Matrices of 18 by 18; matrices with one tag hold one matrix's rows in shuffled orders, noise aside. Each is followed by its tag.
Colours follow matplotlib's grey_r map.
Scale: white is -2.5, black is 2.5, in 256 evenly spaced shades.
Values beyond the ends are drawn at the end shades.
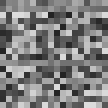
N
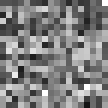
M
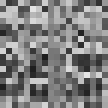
M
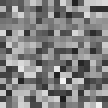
N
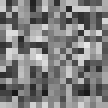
M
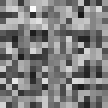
M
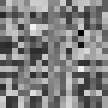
M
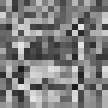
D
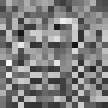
D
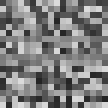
N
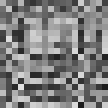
D
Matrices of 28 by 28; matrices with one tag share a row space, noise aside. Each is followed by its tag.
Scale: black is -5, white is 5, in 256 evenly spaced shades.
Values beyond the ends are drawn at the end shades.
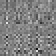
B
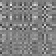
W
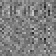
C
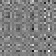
C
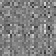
C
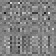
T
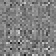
T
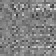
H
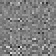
T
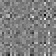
C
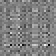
T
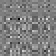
T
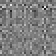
W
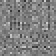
T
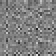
B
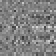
H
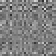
W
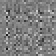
B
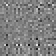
B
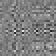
H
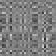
W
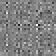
B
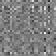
C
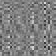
C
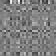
T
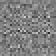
T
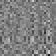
C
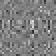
C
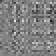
H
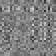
C
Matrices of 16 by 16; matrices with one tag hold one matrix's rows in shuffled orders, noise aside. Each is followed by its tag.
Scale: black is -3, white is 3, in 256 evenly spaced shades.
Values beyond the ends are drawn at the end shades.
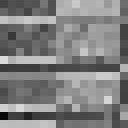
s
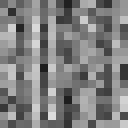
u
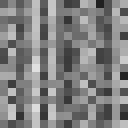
u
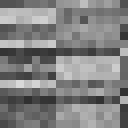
s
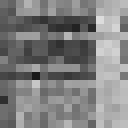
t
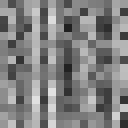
u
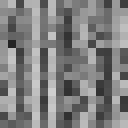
u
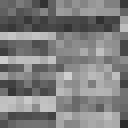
s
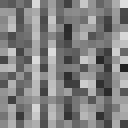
u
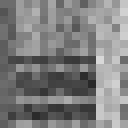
t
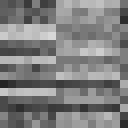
s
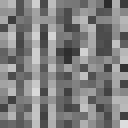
u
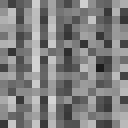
u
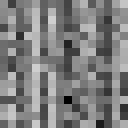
u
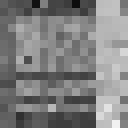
t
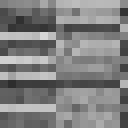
s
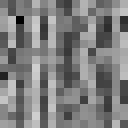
u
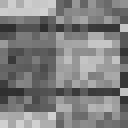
s
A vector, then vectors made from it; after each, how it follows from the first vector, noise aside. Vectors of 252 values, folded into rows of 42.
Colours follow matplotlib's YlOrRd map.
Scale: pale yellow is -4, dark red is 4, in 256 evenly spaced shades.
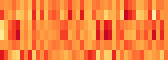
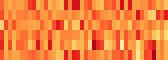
wrapped around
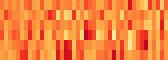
wrapped around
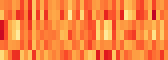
negated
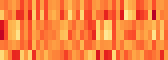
negated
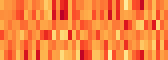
wrapped around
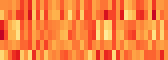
negated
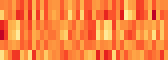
negated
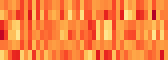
negated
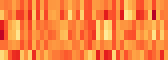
negated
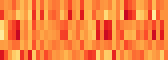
copied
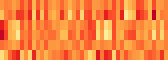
negated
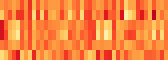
negated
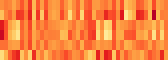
negated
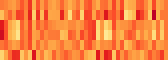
negated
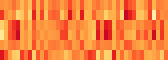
copied
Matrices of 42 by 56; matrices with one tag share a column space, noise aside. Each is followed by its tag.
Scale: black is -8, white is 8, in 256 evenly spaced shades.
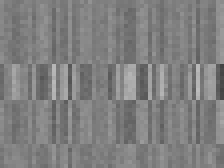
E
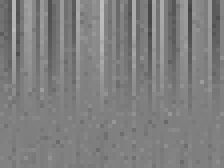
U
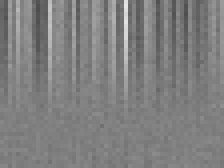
U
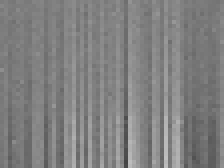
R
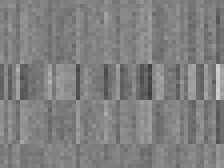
E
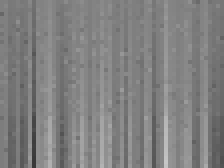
R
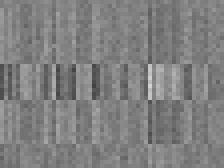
E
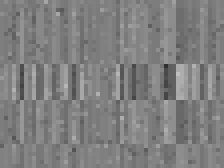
E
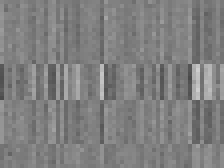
E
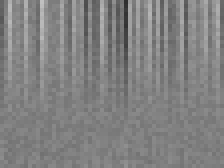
U
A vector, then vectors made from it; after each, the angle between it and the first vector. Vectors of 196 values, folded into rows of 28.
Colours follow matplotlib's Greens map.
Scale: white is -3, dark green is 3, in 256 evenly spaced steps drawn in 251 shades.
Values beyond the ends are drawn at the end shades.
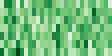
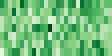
orthogonal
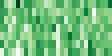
nearly opposite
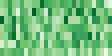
partly aligned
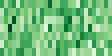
partly aligned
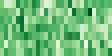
partly opposed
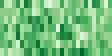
partly opposed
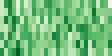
nearly parallel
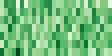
nearly parallel
